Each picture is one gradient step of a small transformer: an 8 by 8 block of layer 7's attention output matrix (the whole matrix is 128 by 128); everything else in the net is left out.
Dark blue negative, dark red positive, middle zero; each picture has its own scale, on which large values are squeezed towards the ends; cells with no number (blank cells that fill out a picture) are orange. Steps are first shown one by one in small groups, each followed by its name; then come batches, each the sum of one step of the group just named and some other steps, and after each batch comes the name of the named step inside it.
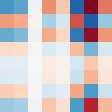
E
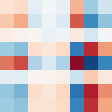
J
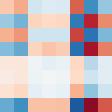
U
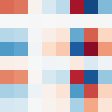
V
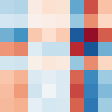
J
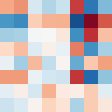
U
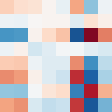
V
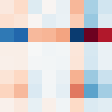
E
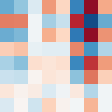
E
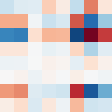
E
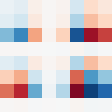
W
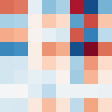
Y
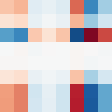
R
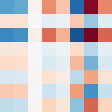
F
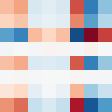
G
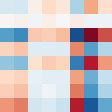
R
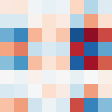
G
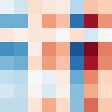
Y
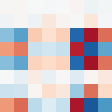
G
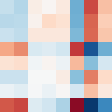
Y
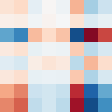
G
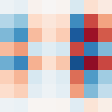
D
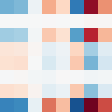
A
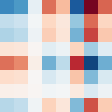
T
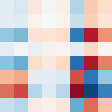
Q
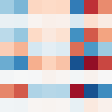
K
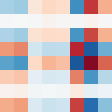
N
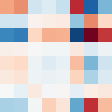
A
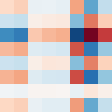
N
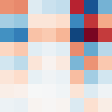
D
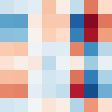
T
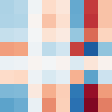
A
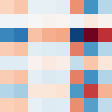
N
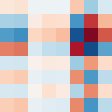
N
